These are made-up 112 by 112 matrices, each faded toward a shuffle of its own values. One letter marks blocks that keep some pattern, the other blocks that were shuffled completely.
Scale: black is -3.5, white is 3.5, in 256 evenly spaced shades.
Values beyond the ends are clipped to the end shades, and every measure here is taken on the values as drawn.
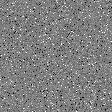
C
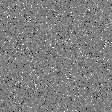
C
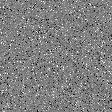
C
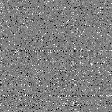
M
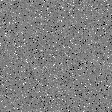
C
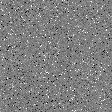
C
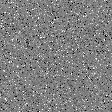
C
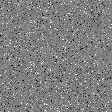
C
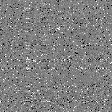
M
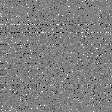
M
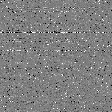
M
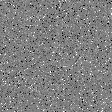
C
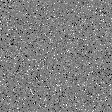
C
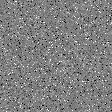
C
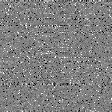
M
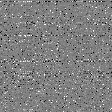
M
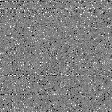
M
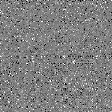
M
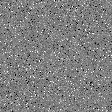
C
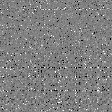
M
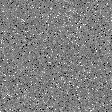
C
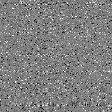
M
